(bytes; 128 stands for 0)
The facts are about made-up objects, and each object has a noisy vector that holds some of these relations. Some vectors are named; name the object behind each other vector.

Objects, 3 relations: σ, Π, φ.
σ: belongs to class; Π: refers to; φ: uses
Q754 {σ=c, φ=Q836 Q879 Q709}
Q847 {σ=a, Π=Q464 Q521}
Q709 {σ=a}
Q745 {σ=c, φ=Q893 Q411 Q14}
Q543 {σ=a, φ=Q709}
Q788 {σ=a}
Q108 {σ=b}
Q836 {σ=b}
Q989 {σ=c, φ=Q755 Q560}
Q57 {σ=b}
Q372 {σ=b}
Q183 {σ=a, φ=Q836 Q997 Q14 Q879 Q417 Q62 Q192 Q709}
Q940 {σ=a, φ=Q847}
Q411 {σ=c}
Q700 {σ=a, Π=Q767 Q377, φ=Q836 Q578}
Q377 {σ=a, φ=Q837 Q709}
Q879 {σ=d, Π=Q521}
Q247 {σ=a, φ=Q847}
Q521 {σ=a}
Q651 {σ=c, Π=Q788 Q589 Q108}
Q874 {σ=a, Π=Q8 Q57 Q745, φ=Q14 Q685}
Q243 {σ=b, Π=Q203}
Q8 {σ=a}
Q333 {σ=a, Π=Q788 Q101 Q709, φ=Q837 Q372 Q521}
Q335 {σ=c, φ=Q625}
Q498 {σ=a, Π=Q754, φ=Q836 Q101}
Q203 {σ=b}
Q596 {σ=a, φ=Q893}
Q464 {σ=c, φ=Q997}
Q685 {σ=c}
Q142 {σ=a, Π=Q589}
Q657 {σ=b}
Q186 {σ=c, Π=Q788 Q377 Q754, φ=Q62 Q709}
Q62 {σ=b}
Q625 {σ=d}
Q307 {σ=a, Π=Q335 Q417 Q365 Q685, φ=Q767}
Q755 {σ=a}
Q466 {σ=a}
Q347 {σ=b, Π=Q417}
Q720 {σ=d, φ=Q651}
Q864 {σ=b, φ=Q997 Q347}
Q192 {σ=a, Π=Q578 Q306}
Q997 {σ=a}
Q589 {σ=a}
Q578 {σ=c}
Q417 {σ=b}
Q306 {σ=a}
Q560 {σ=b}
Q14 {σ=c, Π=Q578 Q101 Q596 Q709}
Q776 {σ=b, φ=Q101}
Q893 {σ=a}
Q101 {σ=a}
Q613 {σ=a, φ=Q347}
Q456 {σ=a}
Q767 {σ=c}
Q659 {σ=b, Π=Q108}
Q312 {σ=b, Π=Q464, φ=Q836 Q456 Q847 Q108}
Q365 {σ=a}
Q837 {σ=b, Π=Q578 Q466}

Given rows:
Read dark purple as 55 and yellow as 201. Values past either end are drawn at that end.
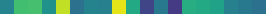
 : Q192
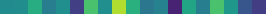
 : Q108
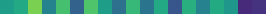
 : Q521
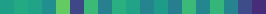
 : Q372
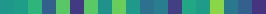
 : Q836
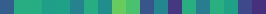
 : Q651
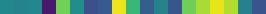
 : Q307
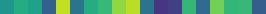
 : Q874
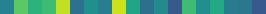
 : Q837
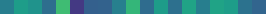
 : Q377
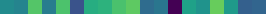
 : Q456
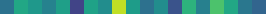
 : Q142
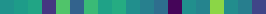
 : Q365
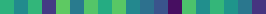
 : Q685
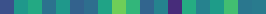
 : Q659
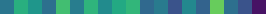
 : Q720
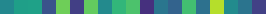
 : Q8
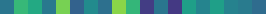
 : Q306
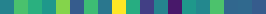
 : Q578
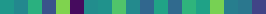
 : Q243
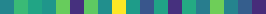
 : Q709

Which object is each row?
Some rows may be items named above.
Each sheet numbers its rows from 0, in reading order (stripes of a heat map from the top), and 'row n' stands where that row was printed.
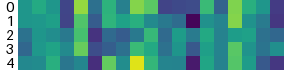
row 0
Q745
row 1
Q365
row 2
Q377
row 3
Q498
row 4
Q108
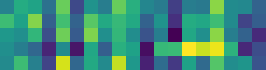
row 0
Q776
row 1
Q879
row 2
Q417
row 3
Q767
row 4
Q596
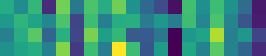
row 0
Q685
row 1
Q372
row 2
Q347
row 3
Q101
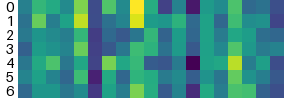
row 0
Q578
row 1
Q333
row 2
Q377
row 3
Q498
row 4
Q347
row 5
Q754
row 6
Q589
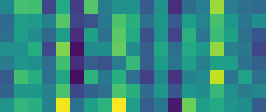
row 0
Q464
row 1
Q498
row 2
Q788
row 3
Q243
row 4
Q377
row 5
Q613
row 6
Q498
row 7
Q14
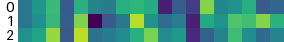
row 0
Q893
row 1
Q989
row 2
Q312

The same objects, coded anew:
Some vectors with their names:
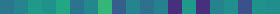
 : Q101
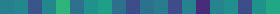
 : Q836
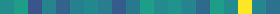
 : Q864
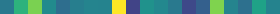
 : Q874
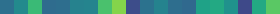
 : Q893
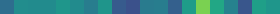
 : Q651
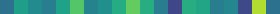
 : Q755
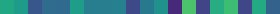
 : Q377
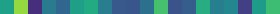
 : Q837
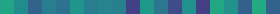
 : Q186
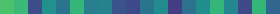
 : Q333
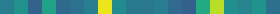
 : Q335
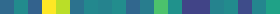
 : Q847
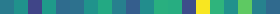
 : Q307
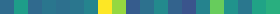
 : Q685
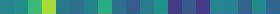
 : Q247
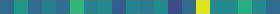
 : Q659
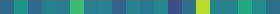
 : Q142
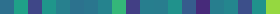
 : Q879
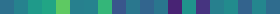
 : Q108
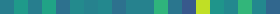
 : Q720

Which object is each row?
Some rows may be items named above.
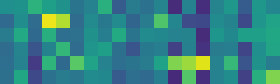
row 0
Q578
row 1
Q847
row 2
Q464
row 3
Q836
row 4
Q243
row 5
Q709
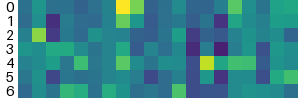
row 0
Q685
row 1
Q417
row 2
Q543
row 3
Q578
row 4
Q767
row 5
Q62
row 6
Q456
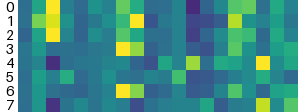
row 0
Q596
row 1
Q745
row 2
Q596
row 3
Q685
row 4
Q347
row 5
Q776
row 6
Q685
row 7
Q997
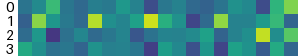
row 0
Q14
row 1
Q989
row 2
Q997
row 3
Q186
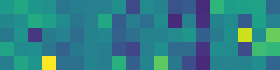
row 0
Q183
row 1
Q578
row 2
Q997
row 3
Q192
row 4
Q312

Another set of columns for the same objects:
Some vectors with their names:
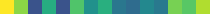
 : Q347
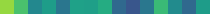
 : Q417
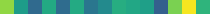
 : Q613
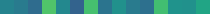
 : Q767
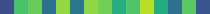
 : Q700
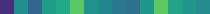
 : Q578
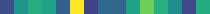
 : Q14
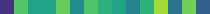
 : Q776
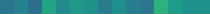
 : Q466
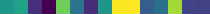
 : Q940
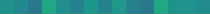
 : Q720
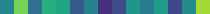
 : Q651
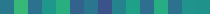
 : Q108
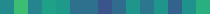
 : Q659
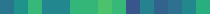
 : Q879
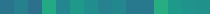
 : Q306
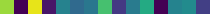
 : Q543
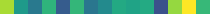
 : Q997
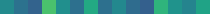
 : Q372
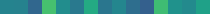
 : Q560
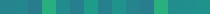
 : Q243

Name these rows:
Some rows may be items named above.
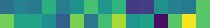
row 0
Q521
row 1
Q464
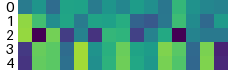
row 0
Q456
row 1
Q417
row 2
Q377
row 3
Q836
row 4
Q836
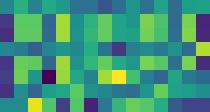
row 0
Q589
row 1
Q836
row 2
Q836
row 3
Q333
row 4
Q836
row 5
Q312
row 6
Q578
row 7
Q745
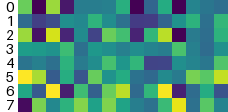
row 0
Q709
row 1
Q837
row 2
Q186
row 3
Q685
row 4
Q521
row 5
Q347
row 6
Q754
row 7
Q101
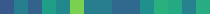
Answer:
Q192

